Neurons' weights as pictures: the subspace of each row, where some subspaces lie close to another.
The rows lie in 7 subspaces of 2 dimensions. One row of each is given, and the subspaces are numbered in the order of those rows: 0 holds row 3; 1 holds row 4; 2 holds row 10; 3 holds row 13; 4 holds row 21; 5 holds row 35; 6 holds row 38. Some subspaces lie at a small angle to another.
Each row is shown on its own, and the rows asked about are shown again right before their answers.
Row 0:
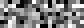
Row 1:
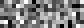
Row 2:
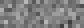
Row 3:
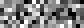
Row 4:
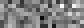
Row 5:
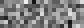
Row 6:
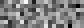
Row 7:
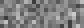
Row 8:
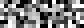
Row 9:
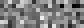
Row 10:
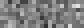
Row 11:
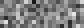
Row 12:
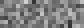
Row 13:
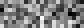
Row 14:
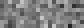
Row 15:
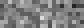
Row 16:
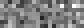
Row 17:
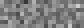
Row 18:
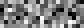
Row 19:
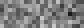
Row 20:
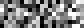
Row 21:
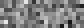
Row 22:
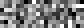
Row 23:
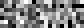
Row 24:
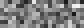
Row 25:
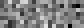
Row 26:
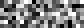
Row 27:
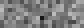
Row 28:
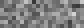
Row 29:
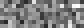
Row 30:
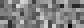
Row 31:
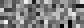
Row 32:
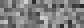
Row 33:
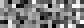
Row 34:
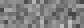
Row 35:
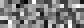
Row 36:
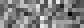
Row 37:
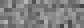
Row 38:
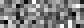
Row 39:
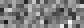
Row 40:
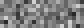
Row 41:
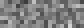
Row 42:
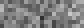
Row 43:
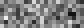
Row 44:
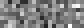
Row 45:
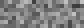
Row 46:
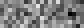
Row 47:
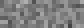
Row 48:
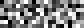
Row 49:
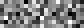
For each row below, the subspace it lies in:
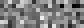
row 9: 1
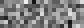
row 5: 5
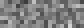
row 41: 5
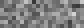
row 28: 0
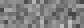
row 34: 3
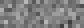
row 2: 4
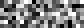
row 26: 0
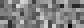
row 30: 5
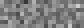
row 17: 2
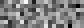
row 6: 2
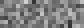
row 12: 5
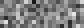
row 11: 6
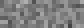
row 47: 5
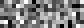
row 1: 6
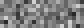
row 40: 6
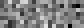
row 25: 2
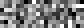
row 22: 3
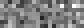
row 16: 1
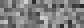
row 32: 4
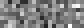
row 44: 2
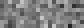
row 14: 5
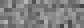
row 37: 4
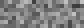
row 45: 0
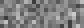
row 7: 6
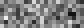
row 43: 6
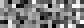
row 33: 6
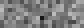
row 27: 4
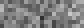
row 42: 3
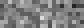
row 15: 3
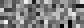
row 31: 3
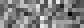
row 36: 0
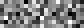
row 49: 2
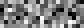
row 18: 4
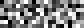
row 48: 2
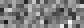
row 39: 4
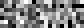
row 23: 3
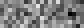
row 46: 0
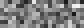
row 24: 0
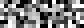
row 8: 1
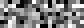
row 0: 0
